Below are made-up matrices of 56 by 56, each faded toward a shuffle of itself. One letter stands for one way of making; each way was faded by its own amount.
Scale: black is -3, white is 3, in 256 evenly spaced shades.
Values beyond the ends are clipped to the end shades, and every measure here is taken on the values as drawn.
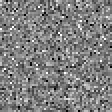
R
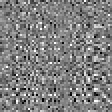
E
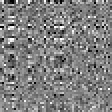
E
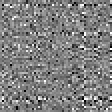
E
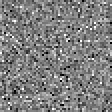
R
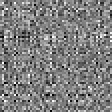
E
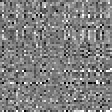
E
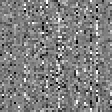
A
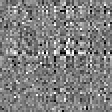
E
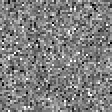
R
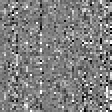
A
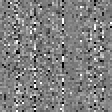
A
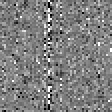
A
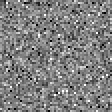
R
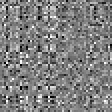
E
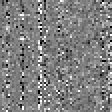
A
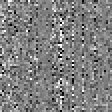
A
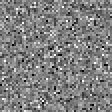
R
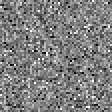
R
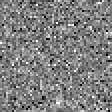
R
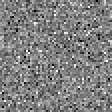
R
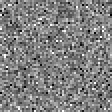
R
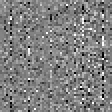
A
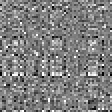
E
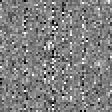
A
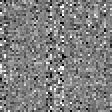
A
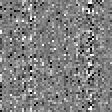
A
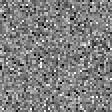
R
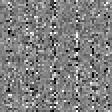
A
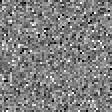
R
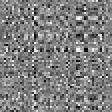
E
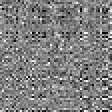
E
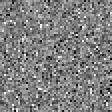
R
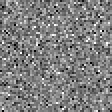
R
